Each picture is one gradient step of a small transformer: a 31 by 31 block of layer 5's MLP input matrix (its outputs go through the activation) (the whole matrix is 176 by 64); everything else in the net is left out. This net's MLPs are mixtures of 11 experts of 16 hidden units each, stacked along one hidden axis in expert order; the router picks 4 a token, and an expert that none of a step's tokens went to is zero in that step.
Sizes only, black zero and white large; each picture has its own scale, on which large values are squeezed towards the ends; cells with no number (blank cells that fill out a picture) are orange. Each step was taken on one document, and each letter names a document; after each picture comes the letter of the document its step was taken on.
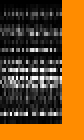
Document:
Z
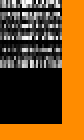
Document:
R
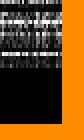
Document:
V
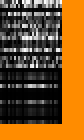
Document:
R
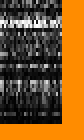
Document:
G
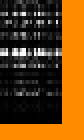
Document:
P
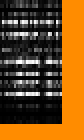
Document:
P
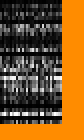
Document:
Z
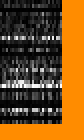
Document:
Z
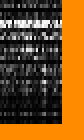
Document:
G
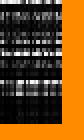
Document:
V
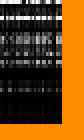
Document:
V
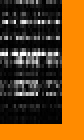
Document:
P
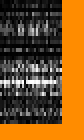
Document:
Z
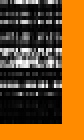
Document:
P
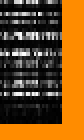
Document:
P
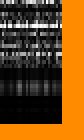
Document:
V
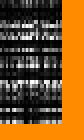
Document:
Z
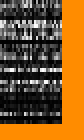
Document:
G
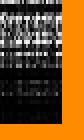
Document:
V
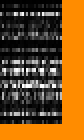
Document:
Z
